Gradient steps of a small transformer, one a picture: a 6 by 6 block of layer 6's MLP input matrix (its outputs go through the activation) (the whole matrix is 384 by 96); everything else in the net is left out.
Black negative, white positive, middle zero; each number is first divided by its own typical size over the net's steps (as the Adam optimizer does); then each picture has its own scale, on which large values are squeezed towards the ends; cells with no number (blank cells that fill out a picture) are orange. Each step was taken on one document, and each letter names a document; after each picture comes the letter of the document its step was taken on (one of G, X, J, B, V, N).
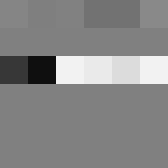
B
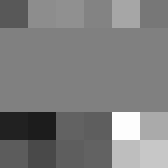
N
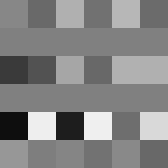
N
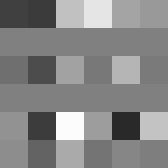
N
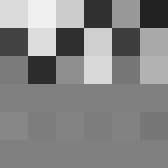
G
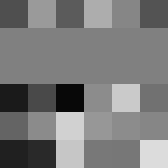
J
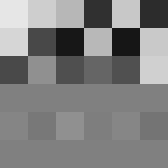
G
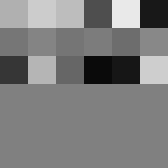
B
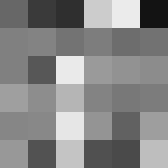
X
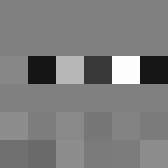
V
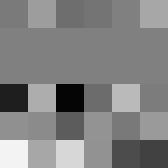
J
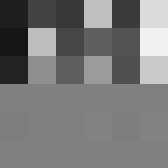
G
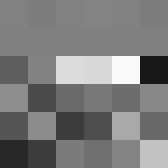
V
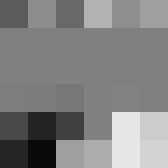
J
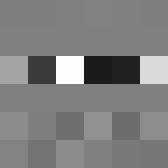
V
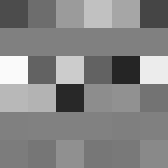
X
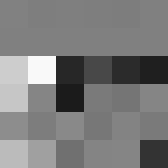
V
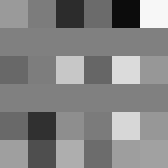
N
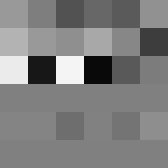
G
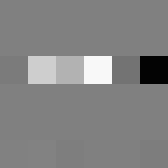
V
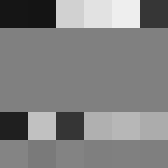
N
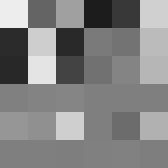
G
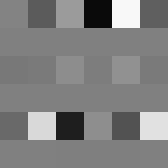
N
